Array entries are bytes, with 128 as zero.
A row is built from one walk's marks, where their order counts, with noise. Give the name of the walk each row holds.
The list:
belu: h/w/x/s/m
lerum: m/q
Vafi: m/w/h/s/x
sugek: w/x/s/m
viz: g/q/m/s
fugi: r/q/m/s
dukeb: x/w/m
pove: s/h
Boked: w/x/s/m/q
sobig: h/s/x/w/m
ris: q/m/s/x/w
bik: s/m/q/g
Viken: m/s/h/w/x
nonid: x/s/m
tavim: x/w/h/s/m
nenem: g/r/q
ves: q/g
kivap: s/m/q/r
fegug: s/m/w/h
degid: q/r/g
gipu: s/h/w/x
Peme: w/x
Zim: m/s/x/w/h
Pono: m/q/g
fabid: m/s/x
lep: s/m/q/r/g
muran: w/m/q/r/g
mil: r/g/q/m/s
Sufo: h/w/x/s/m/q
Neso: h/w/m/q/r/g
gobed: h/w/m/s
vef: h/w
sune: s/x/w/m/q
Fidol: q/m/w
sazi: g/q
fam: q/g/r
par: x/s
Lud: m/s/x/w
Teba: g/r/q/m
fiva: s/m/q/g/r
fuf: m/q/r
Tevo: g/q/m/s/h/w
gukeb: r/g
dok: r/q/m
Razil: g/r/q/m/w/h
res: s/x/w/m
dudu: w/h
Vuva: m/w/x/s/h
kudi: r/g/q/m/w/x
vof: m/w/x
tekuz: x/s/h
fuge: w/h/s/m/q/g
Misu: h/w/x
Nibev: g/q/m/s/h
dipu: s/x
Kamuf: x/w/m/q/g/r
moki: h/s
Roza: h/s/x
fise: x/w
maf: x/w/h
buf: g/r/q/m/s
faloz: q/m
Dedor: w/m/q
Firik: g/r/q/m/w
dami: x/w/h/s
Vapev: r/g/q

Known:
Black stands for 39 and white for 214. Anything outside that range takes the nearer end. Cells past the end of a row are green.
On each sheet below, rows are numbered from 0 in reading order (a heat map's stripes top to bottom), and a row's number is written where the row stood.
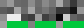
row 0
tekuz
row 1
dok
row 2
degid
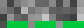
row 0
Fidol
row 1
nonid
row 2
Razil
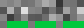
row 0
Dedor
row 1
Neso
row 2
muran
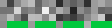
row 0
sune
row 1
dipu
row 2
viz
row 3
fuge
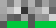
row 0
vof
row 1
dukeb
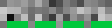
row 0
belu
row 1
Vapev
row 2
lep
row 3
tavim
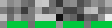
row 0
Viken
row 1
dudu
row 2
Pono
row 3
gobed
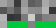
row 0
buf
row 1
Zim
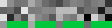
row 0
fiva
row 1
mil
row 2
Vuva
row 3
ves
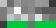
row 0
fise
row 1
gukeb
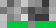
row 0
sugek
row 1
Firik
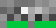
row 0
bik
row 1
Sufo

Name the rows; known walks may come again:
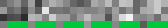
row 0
lerum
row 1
res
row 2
kudi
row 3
Roza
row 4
pove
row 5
Misu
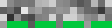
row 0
fiva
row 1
vef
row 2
dami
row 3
moki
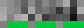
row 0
Vafi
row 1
dok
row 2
nenem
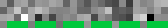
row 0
Peme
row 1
Sufo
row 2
Kamuf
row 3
lep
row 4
Razil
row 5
sobig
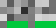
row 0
Lud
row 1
dudu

